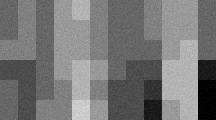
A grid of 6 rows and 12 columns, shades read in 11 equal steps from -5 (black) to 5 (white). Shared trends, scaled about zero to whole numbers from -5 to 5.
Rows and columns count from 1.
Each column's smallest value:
-2 -2 -1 0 1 0 -2 -2 -4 1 1 -5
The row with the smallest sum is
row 5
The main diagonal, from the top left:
-1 0 -1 1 2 1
